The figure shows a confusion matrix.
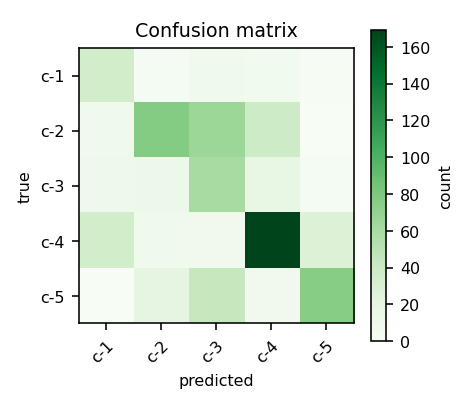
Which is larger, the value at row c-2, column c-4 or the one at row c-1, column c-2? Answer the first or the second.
the first
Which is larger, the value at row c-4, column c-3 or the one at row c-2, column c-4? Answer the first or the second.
the second
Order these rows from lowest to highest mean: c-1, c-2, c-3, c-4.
c-1, c-3, c-2, c-4
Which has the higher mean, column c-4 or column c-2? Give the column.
c-4
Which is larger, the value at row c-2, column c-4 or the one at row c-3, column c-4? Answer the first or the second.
the first
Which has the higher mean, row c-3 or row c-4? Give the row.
c-4
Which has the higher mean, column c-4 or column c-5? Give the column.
c-4
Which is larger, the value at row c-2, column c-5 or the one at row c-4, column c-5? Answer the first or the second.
the second
